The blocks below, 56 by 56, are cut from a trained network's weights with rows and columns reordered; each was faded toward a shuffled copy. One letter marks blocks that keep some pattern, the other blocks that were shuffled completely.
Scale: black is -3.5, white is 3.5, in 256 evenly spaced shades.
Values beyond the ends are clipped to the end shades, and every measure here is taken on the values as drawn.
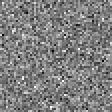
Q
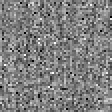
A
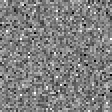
Q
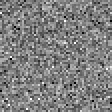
Q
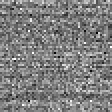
A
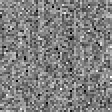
A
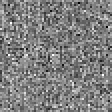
A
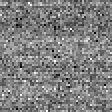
A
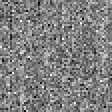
A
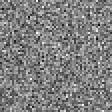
Q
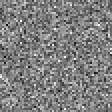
Q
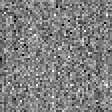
A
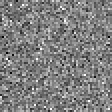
Q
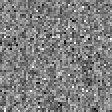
A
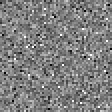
Q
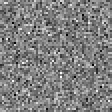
Q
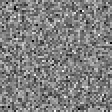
Q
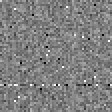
A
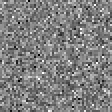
Q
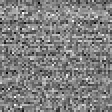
A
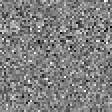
A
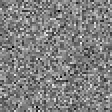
Q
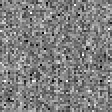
A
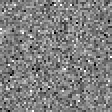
Q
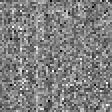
A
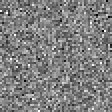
Q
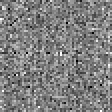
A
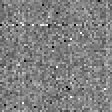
A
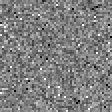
Q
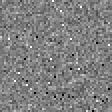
Q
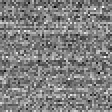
A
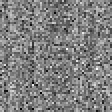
A
